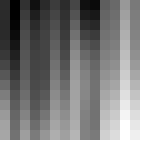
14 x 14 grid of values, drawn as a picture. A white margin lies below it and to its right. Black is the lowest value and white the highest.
The histogram is bell-shaped. The bottom right is the ninth with the highest average. The grain runs up and down. Neither half mirrors the other. The top left is the ninth with the lowest average. The field climbs toward the bottom right. There are no lone odd cells.
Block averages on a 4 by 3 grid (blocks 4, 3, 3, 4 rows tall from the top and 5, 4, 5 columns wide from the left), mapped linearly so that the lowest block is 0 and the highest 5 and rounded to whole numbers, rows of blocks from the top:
012 | 123 | 134 | 345
